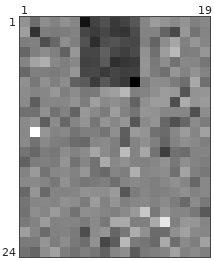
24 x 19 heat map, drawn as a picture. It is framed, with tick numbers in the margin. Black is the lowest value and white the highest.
In the top middle lies a patch that is lower than the rest. The bottom left is the calmest part. No regular stripes run through it. The top middle is the ninth with the lowest average.
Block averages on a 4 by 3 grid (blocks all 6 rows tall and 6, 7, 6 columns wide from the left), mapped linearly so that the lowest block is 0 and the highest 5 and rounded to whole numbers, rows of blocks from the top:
4 0 5 / 5 4 5 / 4 5 4 / 5 5 5
